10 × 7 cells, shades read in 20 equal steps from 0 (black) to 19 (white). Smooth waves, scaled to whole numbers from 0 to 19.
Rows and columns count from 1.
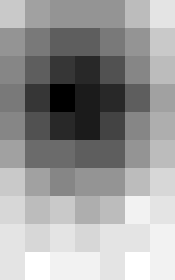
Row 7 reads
15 12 10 11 11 14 16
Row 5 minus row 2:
-1 -3 -4 -5 -4 -1 -2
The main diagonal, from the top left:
15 9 4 2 5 11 16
